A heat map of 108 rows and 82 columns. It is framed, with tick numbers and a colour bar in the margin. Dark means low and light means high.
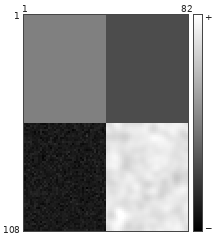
It is made of 2 by 2 panels. Panel 1,1: middling, flat. Panel 1,2: low, flat. Panel 2,1: very low, fine-grained, faint in contrast. Panel 2,2: very high, blotchy, faint in contrast.
